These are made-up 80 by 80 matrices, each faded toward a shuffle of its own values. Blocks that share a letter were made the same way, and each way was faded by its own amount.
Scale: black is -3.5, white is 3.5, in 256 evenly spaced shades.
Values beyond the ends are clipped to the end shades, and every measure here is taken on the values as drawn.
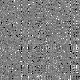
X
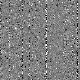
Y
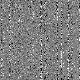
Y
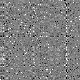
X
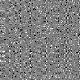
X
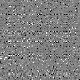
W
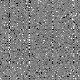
X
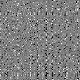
X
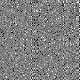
X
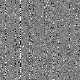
Y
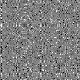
X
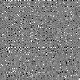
W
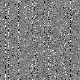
Y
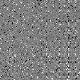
X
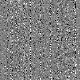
Y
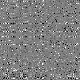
W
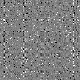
X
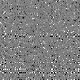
W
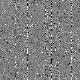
Y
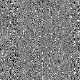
Y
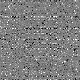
W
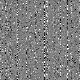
Y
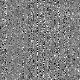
Y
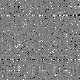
W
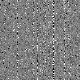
Y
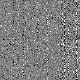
Y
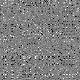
W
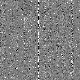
Y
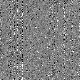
Y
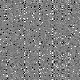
X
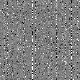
Y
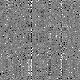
X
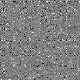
W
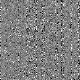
Y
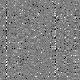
X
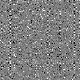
X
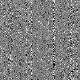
Y
